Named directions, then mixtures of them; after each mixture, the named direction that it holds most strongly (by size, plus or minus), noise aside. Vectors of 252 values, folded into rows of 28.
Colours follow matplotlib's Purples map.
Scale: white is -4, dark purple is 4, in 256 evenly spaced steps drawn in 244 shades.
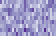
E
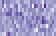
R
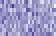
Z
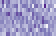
R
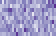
E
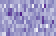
R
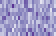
Z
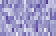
E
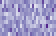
R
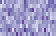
E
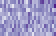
Z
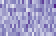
Z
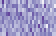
Z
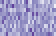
Z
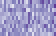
Z
